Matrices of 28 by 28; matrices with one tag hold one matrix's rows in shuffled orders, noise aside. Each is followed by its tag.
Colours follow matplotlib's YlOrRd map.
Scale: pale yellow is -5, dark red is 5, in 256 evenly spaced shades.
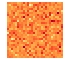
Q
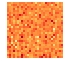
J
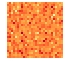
J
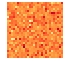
Q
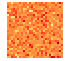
Q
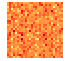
J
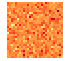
Q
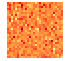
J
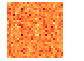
J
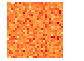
Q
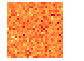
Q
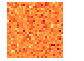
Q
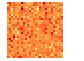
J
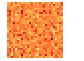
J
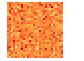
J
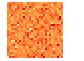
Q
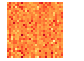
J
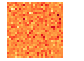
Q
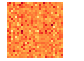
J
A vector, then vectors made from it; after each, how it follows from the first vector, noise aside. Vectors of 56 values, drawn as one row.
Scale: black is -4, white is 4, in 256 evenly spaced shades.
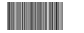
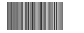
wrapped around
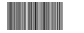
wrapped around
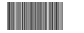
copied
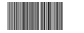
wrapped around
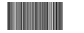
sign-scrambled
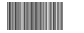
sign-scrambled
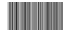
wrapped around
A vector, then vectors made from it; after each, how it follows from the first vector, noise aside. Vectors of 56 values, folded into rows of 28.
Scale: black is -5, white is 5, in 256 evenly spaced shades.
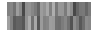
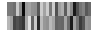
scaled up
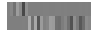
partly zeroed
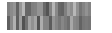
sign-scrambled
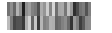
scaled up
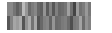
sign-scrambled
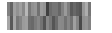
wrapped around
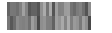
wrapped around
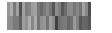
wrapped around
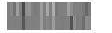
partly zeroed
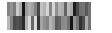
scaled up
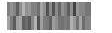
sign-scrambled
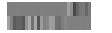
partly zeroed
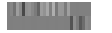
partly zeroed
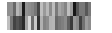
scaled up
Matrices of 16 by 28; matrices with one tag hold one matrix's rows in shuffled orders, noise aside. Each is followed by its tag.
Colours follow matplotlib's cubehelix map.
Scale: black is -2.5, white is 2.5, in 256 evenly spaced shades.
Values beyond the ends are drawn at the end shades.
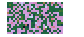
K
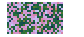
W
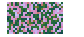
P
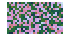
K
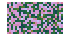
W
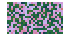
P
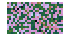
K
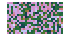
W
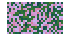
W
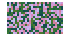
K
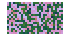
W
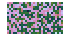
W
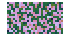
P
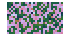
P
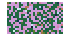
P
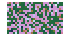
K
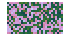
W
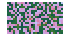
K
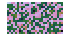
K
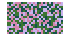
P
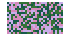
W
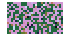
P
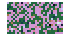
K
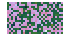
W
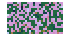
K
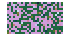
W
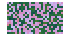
K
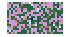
W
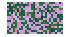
K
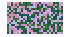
W
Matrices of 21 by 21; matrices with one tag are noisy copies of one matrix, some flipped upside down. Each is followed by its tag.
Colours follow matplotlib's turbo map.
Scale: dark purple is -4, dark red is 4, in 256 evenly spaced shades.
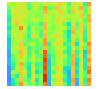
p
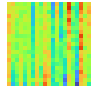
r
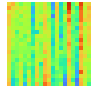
r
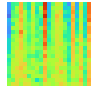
p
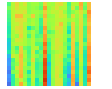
p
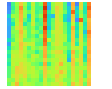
p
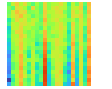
p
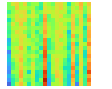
p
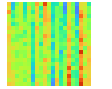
r
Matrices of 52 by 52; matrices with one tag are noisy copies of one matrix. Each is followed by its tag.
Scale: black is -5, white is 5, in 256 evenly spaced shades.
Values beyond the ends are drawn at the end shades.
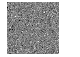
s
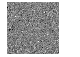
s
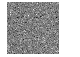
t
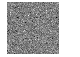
t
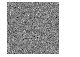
t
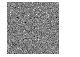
t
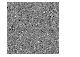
s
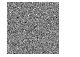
t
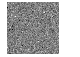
s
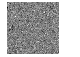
s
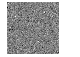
s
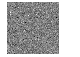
t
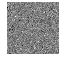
s
